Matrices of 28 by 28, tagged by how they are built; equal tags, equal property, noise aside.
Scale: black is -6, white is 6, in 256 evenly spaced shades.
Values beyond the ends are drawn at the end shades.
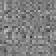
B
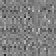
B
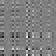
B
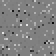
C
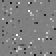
C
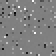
C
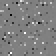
C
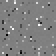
C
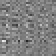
B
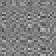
B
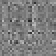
B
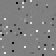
C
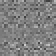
B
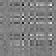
B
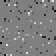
C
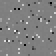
C
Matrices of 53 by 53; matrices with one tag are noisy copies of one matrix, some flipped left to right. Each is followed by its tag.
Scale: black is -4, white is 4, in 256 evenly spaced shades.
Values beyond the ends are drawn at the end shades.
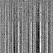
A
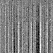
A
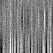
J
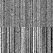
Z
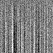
A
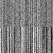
Z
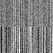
Z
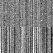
Z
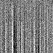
A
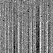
A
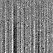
A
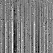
A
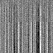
A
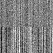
Z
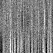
J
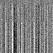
A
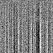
A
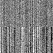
Z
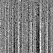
A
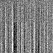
A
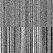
Z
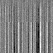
A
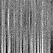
J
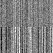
Z
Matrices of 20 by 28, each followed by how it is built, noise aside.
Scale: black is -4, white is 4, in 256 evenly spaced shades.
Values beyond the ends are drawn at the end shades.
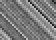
Toeplitz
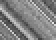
Toeplitz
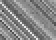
Toeplitz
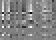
low rank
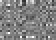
low rank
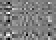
low rank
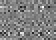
low rank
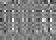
low rank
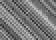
Toeplitz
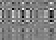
low rank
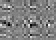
low rank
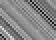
Toeplitz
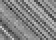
Toeplitz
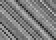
Toeplitz
